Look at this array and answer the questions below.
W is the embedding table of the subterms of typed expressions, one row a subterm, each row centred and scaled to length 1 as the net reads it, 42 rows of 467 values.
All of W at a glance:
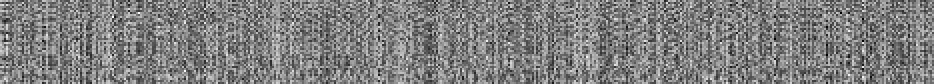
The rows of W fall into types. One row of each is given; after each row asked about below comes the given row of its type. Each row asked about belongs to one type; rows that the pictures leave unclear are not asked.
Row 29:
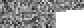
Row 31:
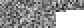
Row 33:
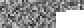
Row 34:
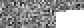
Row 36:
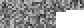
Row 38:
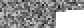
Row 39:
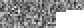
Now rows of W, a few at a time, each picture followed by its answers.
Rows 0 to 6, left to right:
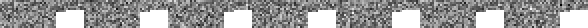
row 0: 31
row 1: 29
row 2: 33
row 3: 31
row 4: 36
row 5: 31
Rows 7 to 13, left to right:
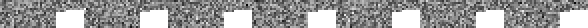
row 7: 36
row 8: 34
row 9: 39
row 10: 29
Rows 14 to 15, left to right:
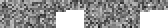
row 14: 36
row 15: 38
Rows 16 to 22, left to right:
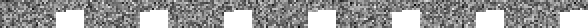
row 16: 29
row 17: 29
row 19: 33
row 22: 31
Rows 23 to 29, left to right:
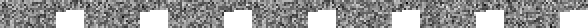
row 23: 36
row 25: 31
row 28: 34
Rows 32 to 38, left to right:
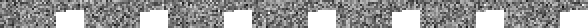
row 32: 34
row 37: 38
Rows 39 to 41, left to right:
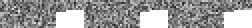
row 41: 36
